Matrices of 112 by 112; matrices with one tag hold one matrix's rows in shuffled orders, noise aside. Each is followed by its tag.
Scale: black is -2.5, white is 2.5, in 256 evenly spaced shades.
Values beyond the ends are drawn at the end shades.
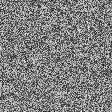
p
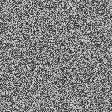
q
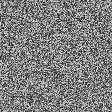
p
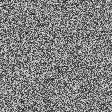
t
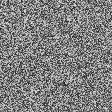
t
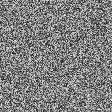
q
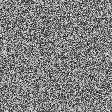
t
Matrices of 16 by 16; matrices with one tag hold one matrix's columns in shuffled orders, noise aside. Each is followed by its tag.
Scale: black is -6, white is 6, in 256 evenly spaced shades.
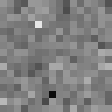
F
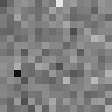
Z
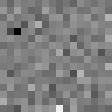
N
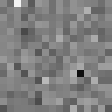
Z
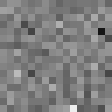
N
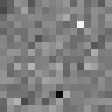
F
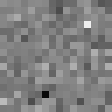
F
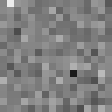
Z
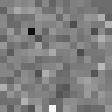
N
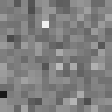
F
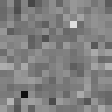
F
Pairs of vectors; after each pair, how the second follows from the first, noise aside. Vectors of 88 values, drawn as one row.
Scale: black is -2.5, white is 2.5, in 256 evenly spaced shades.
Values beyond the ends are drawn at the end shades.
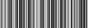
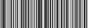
sign-scrambled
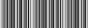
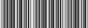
copied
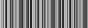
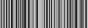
shuffled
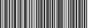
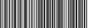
copied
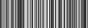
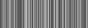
shrunk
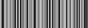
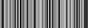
copied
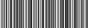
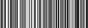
shuffled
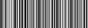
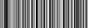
shuffled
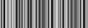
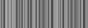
shrunk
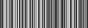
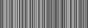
shrunk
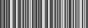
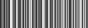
copied
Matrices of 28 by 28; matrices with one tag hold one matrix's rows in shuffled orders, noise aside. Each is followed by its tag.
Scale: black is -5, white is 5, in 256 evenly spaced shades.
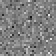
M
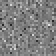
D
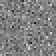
M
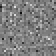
D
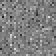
D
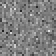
D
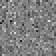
D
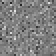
D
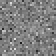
D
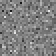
D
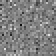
D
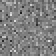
D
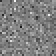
D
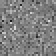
D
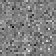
M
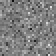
M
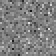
M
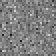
D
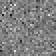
D
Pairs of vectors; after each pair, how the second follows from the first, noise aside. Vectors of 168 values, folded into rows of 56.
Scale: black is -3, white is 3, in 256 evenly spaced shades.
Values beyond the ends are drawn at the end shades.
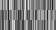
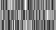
sign-scrambled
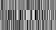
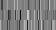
partly zeroed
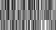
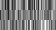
copied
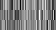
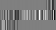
partly zeroed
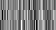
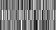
sign-scrambled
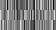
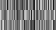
copied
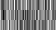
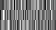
sign-scrambled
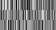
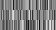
reversed
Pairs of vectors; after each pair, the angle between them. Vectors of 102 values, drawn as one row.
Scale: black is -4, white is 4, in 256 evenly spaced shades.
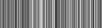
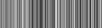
nearly opposite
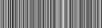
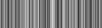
orthogonal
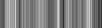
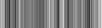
nearly opposite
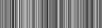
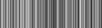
partly aligned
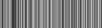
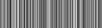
partly opposed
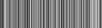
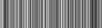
nearly opposite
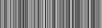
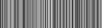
partly aligned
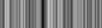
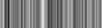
nearly opposite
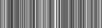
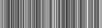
partly aligned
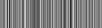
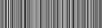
nearly opposite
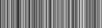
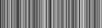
nearly parallel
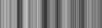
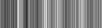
nearly opposite
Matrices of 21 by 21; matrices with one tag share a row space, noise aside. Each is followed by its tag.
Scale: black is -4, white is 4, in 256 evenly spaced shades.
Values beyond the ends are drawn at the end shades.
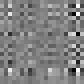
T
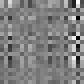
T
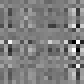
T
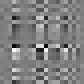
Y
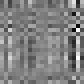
T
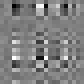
Y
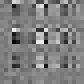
Y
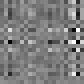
T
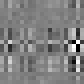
T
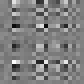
Y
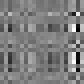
T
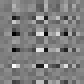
Y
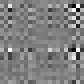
T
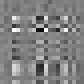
Y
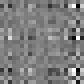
T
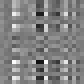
Y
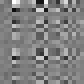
Y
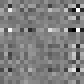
T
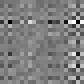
T
